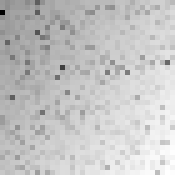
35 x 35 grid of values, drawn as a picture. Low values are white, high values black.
The top left is the ninth with the highest average. Overall the values sit about 20% of the way up the scale. There is an overall slope up to the top left. No single row or column stands out from its neighbours. The bottom right is the ninth with the lowest average. Neither half mirrors the other. The texture is fine-grained noise.
